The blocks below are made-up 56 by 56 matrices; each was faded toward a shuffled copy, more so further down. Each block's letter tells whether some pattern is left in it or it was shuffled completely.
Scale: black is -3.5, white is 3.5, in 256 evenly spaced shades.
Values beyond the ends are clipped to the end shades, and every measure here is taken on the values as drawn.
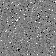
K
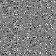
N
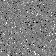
K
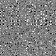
N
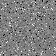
K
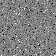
K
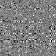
N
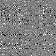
N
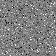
K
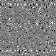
N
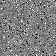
K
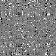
N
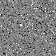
K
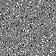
K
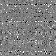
N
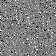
K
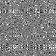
N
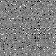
N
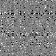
N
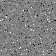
K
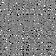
N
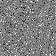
K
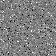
K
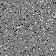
K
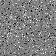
K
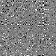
N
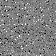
K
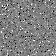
K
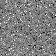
K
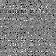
N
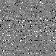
N
